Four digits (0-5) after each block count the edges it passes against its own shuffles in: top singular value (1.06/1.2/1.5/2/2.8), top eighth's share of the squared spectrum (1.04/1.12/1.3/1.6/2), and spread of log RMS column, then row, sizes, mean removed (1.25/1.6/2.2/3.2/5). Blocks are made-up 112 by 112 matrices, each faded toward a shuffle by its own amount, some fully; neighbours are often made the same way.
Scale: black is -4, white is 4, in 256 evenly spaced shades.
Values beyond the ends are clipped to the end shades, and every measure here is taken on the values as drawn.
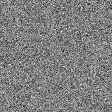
0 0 0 0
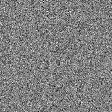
3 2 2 0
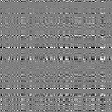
5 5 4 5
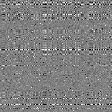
5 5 2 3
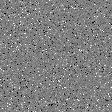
1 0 0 0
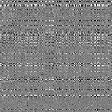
5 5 3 4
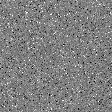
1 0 0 0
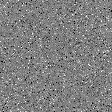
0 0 0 0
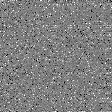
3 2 0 1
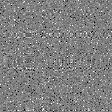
4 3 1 2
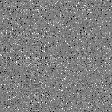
4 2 1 1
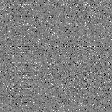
4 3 1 2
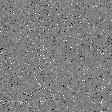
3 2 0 0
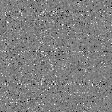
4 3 1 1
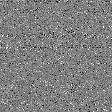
1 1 0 2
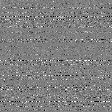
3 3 0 4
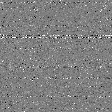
3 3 0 3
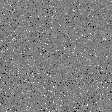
1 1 0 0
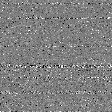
2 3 0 3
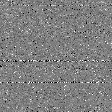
3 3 0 3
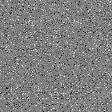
1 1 0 1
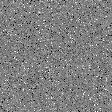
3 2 0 0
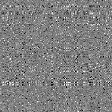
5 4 2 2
